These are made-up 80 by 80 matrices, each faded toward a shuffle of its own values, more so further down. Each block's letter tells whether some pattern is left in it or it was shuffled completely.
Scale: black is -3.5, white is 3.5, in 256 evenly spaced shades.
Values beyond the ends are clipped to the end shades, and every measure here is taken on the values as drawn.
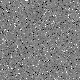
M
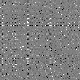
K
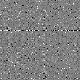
K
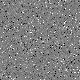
M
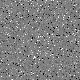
M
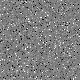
M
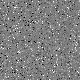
M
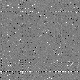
K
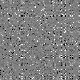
K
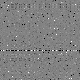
K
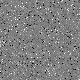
M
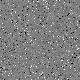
M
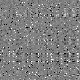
K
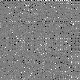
K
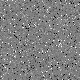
M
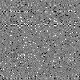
K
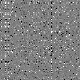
K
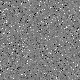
M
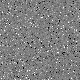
M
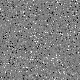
M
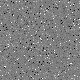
M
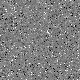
M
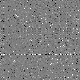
K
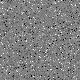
M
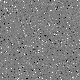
M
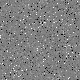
M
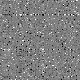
K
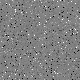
M
